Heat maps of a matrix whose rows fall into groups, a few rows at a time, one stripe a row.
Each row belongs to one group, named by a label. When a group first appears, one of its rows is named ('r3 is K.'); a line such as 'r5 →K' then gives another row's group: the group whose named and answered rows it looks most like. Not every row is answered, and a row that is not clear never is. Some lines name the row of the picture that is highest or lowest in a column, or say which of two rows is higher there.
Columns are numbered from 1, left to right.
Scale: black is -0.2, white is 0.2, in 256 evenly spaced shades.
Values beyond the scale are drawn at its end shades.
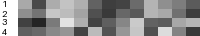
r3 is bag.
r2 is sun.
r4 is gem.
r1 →sun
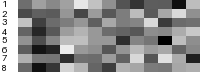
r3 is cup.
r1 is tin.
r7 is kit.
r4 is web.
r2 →gem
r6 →bag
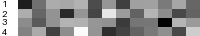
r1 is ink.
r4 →tin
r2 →cup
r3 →web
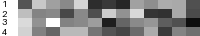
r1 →ink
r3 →sun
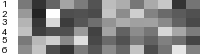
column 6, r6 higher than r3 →No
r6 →kit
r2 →cup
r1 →cup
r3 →cup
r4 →kit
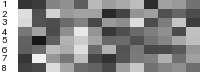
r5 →web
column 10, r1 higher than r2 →No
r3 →kit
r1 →gem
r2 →sun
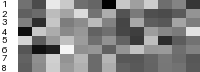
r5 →sun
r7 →ink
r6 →bag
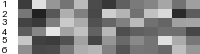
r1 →ink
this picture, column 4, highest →3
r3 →bag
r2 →cup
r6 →web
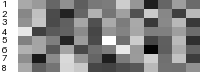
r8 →sun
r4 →kit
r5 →kit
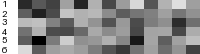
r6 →sun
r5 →web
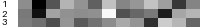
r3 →gem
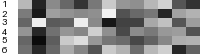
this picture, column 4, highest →5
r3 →tin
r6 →cup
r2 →web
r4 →web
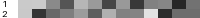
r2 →cup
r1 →tin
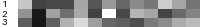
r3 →web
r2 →cup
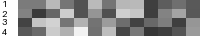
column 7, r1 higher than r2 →Yes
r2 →gem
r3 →ink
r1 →gem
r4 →ink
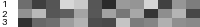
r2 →kit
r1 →bag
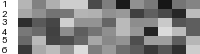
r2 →tin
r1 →sun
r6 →ink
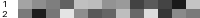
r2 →bag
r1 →tin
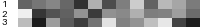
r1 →gem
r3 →cup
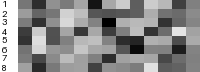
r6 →tin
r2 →sun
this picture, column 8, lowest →5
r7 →bag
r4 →gem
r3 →bag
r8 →cup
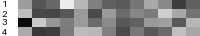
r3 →ink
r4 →web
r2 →kit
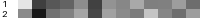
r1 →kit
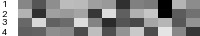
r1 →web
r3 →tin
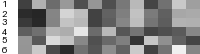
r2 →bag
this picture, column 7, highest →4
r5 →sun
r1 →gem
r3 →bag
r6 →kit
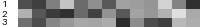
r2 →kit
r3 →web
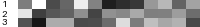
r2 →kit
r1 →tin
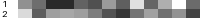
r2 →sun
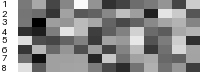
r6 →gem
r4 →bag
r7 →cup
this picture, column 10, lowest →2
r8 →sun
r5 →kit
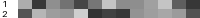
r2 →ink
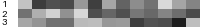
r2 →ink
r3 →tin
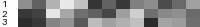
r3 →gem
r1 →sun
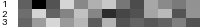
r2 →tin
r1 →web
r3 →ink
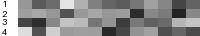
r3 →web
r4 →sun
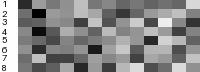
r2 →web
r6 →cup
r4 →cup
